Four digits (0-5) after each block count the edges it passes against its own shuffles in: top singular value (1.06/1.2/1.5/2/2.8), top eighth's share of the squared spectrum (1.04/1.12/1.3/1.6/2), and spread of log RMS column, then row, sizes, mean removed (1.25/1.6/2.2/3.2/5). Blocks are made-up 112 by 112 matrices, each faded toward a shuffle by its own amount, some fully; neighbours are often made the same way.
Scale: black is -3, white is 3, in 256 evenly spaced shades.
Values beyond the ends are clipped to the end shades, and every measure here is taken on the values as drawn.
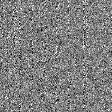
1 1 3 0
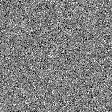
0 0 0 0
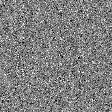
0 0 1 0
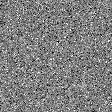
0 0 0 0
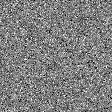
0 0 0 0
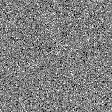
2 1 0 0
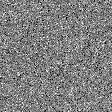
1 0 0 0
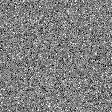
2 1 0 0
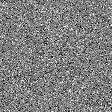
0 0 0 0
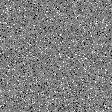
2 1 0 0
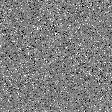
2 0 0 0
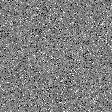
2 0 0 0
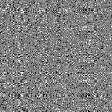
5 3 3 2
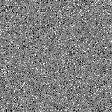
3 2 1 1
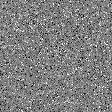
2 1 0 0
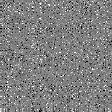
4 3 1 2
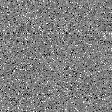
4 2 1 1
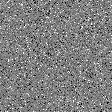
2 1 0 0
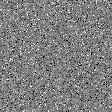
0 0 0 0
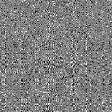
5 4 3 2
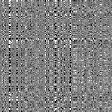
5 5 4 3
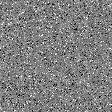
2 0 0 0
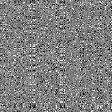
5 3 3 2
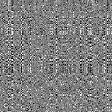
5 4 3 3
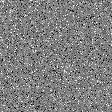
2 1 0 0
